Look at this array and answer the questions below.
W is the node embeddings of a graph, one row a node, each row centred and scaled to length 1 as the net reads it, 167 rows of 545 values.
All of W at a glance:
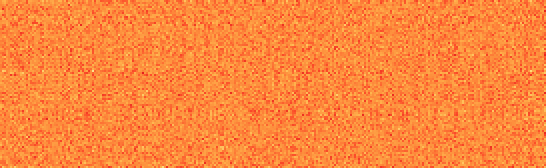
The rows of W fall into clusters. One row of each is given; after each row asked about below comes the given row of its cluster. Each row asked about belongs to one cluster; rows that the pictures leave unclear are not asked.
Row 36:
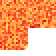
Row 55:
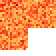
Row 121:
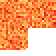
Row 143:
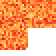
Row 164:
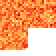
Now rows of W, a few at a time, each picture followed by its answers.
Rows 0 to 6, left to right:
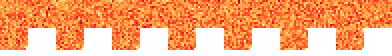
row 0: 36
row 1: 36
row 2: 36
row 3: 143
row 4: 36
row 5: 164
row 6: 143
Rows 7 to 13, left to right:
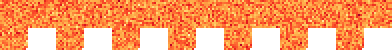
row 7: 55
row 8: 55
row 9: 164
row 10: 121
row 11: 143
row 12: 121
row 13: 143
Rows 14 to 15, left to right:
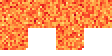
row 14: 55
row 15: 55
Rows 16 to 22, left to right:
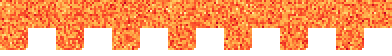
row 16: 36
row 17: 36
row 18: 164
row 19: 36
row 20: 143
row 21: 36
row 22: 143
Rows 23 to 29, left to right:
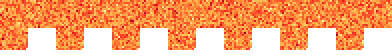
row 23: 143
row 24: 55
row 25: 55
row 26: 121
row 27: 55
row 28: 121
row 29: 55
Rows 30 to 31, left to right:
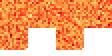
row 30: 36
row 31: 121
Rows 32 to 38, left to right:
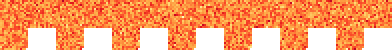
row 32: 164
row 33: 55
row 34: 55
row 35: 36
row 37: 143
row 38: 143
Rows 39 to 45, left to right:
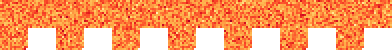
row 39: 55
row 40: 55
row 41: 164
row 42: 55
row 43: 121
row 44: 143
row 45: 55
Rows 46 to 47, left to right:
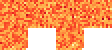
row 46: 164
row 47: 164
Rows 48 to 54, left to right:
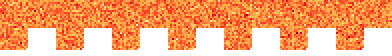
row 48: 121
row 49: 121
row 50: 55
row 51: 121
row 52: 143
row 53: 55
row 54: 55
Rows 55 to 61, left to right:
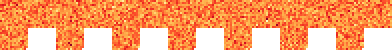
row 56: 143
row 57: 36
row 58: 55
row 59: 121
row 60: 36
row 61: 55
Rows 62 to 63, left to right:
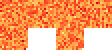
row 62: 55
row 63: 164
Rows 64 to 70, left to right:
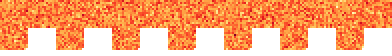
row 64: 36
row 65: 164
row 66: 55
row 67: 55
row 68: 36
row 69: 164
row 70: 36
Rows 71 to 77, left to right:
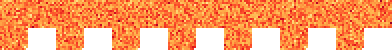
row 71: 36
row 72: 121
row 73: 121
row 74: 143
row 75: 143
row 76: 36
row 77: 121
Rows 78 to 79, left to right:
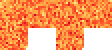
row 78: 36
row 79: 143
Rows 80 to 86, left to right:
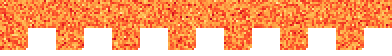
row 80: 121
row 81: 164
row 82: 143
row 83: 121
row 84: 36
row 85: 143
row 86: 164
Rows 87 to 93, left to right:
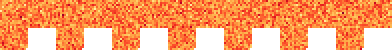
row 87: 36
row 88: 143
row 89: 121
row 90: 164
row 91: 36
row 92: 55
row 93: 55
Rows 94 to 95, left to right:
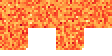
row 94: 36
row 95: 36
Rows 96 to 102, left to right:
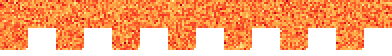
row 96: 164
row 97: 143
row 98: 36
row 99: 36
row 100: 164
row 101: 55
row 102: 164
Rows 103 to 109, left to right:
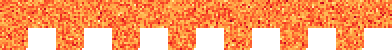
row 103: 55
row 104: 121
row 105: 143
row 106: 36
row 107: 121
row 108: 164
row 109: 121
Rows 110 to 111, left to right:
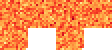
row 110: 164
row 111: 164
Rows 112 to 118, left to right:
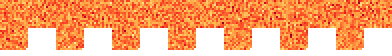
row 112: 121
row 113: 164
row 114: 121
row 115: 121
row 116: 164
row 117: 36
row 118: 164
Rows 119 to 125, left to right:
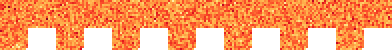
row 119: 164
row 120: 55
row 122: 36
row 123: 55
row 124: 121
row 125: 164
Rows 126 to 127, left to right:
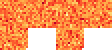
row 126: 121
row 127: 143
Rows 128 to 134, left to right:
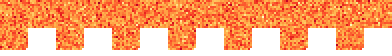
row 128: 143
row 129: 121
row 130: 55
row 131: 36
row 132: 121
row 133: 55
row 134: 143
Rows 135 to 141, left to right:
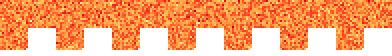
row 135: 121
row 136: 164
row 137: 55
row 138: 36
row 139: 36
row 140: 55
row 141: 121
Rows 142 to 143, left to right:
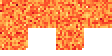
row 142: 55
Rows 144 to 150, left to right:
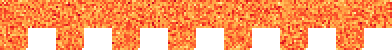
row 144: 121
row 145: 143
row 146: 164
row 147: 164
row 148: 164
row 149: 36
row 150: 36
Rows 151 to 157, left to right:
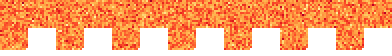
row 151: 164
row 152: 121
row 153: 143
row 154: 164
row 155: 121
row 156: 143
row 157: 143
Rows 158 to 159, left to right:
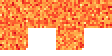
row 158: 143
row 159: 164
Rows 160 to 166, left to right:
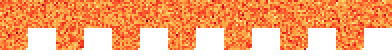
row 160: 55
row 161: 164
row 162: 55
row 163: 55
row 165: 121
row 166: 36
